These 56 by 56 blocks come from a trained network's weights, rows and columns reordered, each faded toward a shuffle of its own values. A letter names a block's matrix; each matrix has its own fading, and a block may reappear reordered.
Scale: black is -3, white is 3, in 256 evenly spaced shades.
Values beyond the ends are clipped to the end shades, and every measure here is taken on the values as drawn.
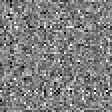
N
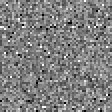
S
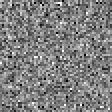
S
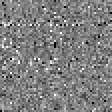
N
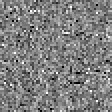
S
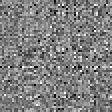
N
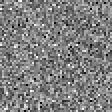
S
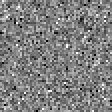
S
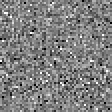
S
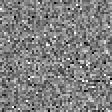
S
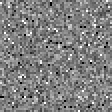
S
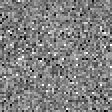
S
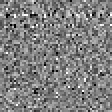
N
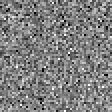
S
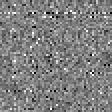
N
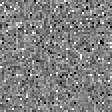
S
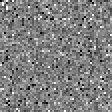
S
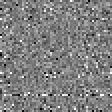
N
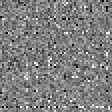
N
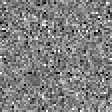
S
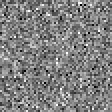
S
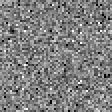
S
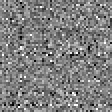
N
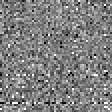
N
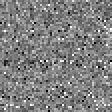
S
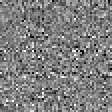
N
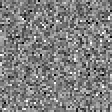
S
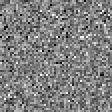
S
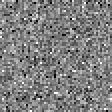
S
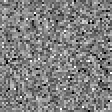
S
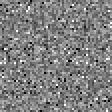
S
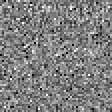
S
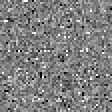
S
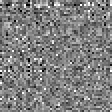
N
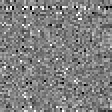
N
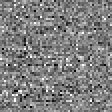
N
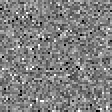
S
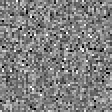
S
